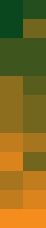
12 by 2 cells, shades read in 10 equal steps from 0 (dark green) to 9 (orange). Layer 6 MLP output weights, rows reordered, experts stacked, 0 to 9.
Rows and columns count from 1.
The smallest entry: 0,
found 2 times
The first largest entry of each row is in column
2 2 1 1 1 1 1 1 1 2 2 1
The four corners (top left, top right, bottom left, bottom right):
0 1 9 9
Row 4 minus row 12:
-7 -7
